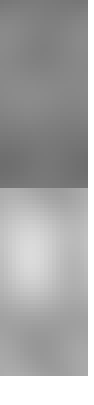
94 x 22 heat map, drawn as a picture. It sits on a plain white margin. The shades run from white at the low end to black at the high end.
The table splits into 2 rows of 1 panel. Panel 1,1: middling, smooth, faint in contrast. Panel 2,1: low, smooth.
